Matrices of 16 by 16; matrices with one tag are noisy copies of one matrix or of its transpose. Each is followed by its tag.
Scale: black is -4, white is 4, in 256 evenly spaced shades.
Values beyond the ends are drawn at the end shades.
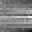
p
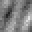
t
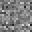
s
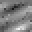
t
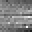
p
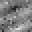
t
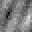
t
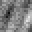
t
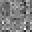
s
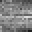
p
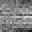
p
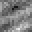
t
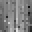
p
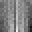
p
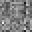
s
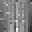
p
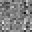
s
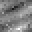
t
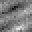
t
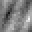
t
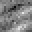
t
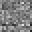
s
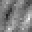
t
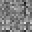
s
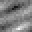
t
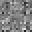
s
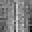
p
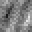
t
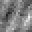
t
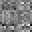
s
